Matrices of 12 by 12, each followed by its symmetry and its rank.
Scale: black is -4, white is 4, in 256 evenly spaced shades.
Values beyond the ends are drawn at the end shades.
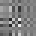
neither, rank one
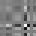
symmetric, rank one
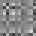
symmetric, rank two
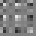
symmetric, rank one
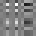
neither, rank one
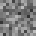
neither, full rank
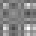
symmetric, rank one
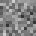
neither, full rank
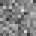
neither, full rank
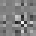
symmetric, rank two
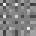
symmetric, rank two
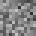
neither, full rank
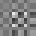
symmetric, rank one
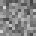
neither, full rank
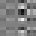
neither, rank one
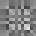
symmetric, rank two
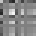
symmetric, rank one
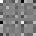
symmetric, rank two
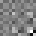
symmetric, rank two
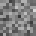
neither, full rank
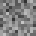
neither, full rank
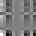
neither, rank one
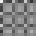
symmetric, rank one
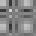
symmetric, rank one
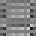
neither, rank one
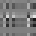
neither, rank one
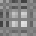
symmetric, rank one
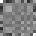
symmetric, rank two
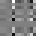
neither, rank one
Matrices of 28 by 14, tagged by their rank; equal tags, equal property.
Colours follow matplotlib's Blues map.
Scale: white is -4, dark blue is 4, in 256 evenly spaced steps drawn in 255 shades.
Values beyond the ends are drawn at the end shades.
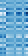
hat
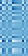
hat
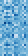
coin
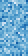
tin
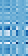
hat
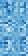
coin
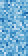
tin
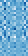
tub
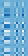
hat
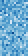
tin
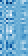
tub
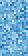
tin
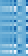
hat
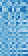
coin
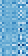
tub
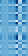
hat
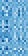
coin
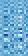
tub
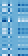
hat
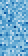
tin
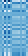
hat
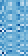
tub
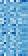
coin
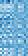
coin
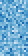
tin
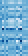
tub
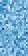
tin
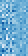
coin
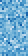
tin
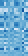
tub
